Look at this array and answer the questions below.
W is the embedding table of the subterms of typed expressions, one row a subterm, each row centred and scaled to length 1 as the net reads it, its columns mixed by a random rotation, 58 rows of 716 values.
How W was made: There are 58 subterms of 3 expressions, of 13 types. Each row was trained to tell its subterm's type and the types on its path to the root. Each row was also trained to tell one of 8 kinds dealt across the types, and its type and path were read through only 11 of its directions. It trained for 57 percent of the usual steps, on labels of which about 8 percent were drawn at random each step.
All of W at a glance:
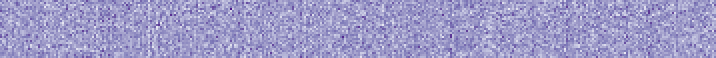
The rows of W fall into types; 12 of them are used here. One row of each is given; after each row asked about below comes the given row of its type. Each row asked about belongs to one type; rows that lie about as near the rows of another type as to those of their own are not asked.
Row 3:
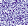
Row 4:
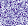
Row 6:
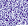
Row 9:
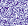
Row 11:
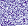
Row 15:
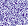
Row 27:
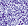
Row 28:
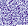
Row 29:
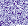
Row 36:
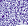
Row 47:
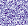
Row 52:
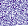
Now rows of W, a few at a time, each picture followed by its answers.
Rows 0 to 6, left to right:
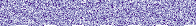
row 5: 47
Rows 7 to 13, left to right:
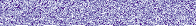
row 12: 15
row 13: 15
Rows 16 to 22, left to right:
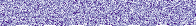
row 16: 29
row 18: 9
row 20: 29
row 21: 36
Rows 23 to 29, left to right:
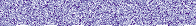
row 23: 36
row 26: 9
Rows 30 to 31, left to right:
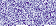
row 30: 15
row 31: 6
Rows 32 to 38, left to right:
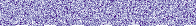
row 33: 3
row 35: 36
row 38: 6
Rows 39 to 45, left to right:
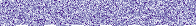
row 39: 3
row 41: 47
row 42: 3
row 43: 36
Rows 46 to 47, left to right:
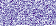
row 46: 28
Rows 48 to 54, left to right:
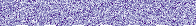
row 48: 6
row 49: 36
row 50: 29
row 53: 15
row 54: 9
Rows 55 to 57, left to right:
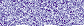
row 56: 15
